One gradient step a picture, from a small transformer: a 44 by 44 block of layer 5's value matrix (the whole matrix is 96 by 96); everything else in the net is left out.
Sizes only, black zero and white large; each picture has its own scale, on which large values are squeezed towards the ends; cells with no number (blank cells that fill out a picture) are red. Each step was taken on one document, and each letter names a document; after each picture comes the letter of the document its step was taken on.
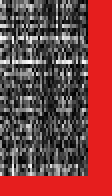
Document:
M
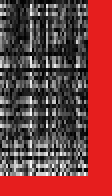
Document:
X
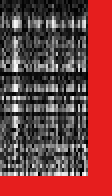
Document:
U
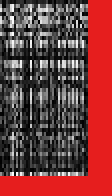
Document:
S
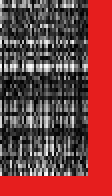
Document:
S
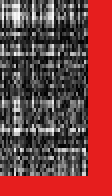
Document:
U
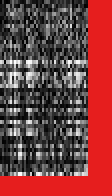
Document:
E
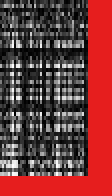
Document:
X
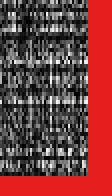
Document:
M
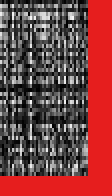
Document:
M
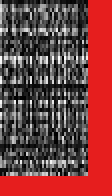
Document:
S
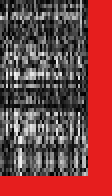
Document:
E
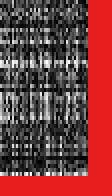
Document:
S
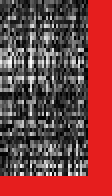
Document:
M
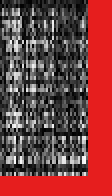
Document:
U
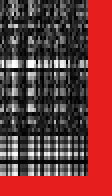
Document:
X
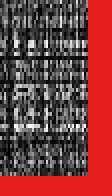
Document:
E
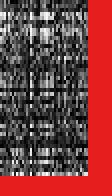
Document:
M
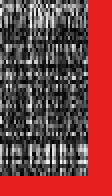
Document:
X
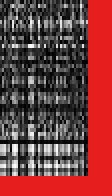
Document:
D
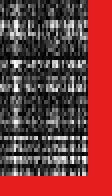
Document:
U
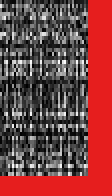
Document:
M
